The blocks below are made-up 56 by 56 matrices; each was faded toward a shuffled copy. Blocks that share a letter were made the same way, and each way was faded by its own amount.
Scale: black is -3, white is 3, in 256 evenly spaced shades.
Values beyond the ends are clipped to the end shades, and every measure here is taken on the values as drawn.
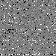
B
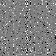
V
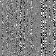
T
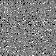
B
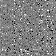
B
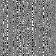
T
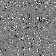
B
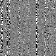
T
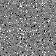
B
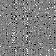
V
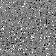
B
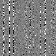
T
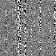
T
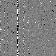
T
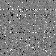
B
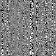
T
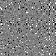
V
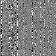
T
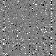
V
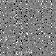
V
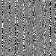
T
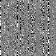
T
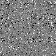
B
